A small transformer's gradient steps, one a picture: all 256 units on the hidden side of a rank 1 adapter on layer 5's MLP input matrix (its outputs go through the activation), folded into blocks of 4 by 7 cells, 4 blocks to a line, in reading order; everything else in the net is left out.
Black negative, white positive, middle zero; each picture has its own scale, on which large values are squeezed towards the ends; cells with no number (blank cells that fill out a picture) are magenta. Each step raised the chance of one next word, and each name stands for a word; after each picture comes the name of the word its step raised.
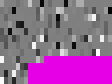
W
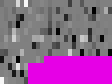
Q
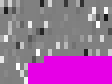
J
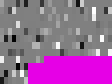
Q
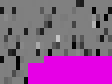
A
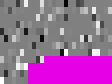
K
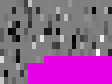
W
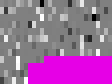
A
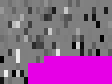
W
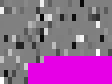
K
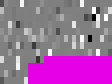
A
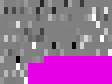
J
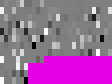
K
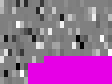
Q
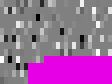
Q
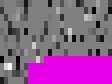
A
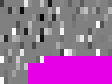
K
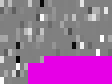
W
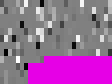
A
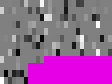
K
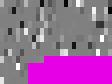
W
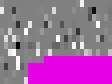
Q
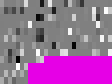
J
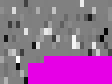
J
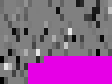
W
